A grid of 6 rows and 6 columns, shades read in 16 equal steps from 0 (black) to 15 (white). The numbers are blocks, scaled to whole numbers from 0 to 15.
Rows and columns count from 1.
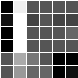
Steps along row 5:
up down down down same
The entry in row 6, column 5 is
0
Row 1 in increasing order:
0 5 5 5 5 14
